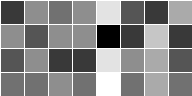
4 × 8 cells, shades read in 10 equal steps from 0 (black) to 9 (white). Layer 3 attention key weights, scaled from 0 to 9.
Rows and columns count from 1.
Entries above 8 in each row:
0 0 0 1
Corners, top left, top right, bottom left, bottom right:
2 6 4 4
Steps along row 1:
up down up up down down up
